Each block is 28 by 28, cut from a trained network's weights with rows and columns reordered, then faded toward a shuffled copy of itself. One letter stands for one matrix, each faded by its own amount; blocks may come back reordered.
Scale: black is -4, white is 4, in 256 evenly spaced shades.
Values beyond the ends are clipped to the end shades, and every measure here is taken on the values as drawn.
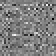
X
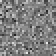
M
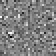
M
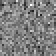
M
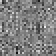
M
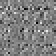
X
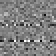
X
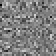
M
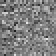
M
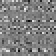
X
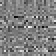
X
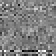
X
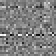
X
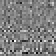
X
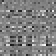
X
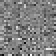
X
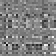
X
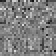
X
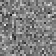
M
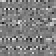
X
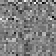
X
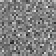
M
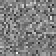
M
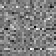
X
